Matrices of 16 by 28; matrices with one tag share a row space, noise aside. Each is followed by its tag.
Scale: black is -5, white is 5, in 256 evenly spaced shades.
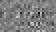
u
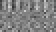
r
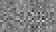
u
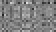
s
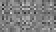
s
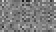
s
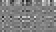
s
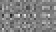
s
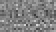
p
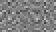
r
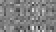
u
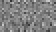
s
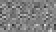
r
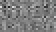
r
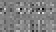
u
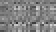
p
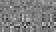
s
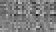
p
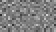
r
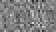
u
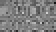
p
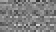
p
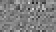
u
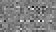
u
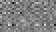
r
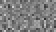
r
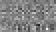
p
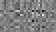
u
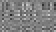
s
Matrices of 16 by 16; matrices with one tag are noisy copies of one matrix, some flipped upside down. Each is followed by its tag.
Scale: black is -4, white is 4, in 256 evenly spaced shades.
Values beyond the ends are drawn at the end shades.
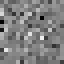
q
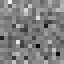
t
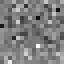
t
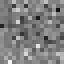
t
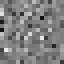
q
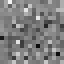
t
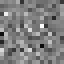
q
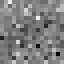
t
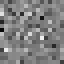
q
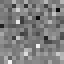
t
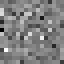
q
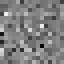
q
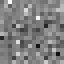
t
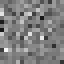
q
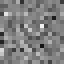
q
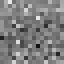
t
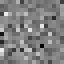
q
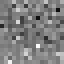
t
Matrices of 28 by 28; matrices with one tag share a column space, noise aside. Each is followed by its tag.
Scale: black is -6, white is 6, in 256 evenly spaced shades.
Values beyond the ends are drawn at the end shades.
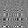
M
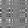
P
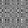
P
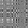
P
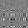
M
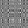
P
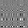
M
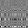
M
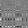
M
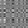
P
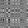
P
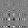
M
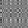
P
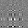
M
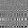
M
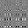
M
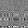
M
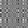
P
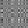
P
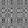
P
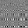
M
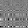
M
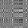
P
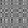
P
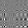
M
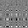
M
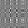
P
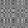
P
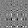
M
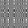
P
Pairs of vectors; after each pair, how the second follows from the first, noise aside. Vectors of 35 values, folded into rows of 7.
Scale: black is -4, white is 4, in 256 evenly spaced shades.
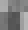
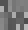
sign-scrambled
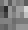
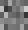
sign-scrambled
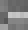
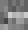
copied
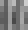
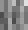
copied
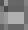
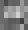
reversed
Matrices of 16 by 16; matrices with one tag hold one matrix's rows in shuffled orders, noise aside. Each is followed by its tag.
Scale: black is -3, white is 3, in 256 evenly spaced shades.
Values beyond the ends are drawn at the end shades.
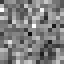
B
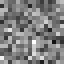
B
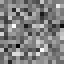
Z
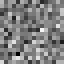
Z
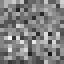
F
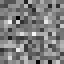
F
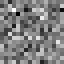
Z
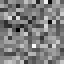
F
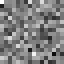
B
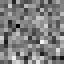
Z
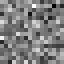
B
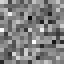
B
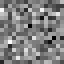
B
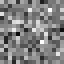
Z
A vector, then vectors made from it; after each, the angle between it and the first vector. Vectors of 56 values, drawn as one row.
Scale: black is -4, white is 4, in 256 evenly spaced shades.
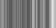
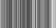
nearly parallel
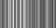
partly opposed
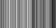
nearly opposite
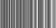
partly aligned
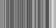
nearly parallel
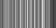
partly opposed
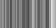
nearly parallel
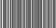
orthogonal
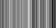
nearly opposite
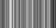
partly opposed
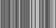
partly aligned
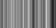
nearly opposite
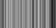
nearly opposite
